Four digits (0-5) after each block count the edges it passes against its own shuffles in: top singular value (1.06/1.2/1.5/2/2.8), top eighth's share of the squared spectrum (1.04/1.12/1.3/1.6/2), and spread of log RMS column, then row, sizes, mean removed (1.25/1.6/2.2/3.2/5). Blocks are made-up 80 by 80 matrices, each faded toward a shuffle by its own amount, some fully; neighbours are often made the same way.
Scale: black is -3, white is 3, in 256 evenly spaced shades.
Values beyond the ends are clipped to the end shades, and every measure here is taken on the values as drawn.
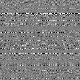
4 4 0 4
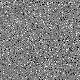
2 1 0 1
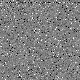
2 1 0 1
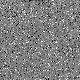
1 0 0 0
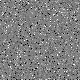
1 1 0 0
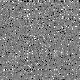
3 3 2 1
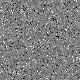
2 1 0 1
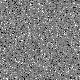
0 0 0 0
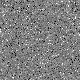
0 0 0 0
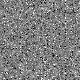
1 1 2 0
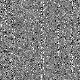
1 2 3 0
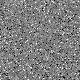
0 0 0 0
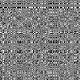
5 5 3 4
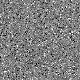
2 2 1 0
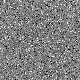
0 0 0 0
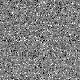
3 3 1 2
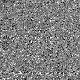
3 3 1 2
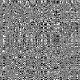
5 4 3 3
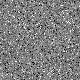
0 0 0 0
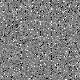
3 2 2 0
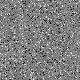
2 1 1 0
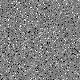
2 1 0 0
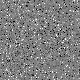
1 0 0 0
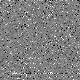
3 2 0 1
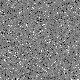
0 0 0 0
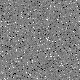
0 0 0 0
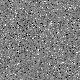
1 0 0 0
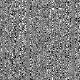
1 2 4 0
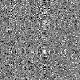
4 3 2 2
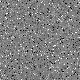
2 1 0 0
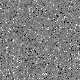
2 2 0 1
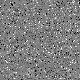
3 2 0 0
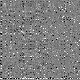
4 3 2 2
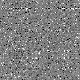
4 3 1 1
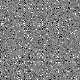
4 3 2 1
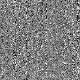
1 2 3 0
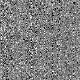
1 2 3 0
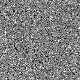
0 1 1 0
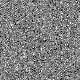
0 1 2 0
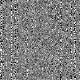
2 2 4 0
